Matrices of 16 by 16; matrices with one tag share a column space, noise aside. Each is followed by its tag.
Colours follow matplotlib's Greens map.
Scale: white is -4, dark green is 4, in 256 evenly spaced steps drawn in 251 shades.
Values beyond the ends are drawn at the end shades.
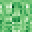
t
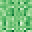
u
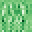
t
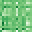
u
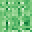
u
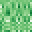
t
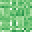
u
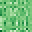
u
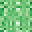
u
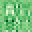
t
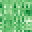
t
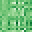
u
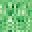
t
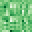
t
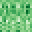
t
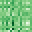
u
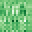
t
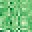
u
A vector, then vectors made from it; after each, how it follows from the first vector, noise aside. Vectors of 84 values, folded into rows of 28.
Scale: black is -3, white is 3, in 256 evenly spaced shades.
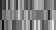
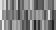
negated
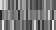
sign-scrambled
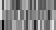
sign-scrambled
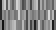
sign-scrambled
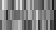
reversed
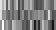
negated
